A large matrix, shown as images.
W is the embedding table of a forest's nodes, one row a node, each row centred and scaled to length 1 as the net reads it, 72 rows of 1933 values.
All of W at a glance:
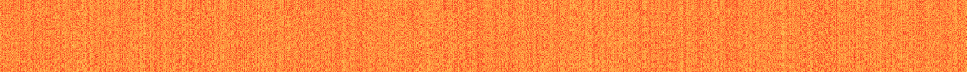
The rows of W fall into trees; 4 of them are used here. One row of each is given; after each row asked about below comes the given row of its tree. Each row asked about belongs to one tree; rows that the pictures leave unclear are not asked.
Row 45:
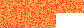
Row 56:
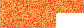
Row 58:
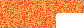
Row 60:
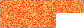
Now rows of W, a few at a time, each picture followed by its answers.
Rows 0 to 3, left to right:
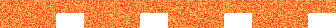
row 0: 58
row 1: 56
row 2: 56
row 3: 45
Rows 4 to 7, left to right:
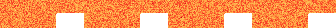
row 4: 58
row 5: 56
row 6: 58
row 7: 56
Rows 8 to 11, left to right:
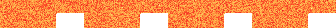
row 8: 56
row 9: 56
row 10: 60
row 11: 45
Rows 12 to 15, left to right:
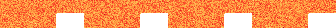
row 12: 60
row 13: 60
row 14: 60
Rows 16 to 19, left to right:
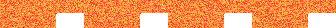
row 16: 58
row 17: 58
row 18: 56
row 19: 56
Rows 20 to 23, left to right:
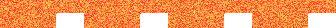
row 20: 60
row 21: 58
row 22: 56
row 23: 45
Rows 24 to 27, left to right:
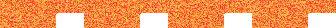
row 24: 58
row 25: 58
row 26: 45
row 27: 60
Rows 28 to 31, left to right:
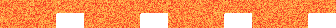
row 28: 56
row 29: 58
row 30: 56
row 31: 45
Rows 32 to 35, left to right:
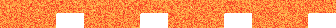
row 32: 45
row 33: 45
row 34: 45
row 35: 60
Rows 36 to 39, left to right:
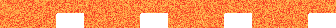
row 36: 58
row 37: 58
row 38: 60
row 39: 58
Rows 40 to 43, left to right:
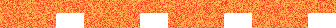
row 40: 56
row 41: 45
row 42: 60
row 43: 60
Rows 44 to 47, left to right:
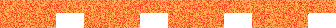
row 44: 45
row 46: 45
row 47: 58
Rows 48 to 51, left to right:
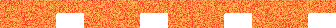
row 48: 58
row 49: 60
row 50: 58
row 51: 56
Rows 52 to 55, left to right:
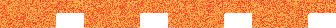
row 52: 45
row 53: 60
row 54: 56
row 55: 58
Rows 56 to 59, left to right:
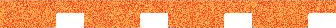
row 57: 56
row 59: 58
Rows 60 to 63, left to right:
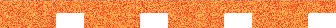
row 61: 60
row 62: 60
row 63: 56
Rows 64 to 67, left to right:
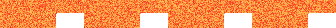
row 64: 56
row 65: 45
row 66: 45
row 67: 56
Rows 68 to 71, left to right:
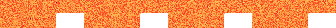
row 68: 60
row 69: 60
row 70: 60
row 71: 45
